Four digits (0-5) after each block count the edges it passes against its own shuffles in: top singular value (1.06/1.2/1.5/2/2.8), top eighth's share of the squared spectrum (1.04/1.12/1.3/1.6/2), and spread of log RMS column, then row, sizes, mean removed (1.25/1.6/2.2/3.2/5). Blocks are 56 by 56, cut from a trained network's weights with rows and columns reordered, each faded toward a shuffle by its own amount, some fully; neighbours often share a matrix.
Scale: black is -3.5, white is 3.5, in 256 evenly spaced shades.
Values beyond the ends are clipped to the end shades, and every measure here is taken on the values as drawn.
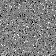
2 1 0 0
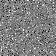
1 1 0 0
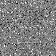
2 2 0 1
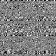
4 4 0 3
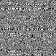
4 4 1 3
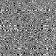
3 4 0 3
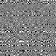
4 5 1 4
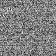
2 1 0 0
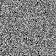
0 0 1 0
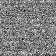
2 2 0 0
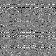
4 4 0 3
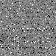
3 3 0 2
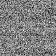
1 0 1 0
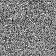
0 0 0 0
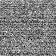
3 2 0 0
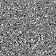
2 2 0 1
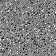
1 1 0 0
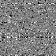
3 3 0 2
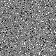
1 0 0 0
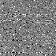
3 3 0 2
